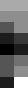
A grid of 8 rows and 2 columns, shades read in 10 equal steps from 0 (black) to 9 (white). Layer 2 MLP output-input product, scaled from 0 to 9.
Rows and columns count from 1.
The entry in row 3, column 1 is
3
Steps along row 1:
same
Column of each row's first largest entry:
1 1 2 2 2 2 2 2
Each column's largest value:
6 9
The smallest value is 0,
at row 5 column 1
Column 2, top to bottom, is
6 5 5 2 1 4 5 9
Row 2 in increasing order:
5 5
